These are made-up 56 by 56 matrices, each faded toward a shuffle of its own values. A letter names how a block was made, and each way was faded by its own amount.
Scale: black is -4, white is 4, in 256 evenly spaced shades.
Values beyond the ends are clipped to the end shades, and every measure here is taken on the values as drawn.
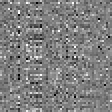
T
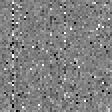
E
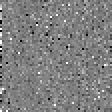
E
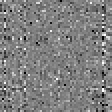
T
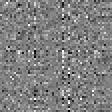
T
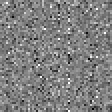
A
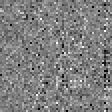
A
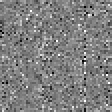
A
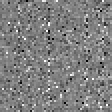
E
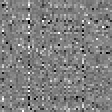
T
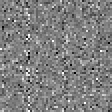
A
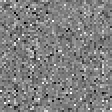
E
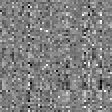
T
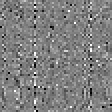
T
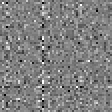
T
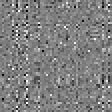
T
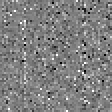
E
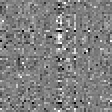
T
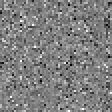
E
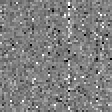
E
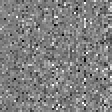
A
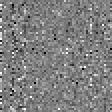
A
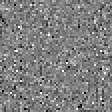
E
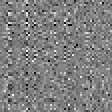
T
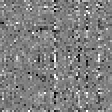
T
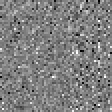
A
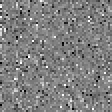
E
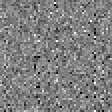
A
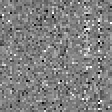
A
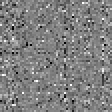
A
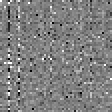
T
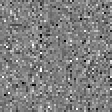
A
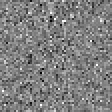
A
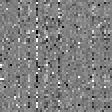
T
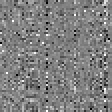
T
